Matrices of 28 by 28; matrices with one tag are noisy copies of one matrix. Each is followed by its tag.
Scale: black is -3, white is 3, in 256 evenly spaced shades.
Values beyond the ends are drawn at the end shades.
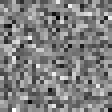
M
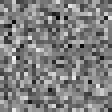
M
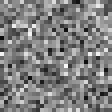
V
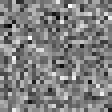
M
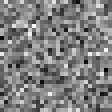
V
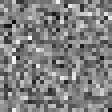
M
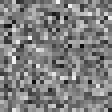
M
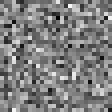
M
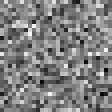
V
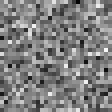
V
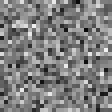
V
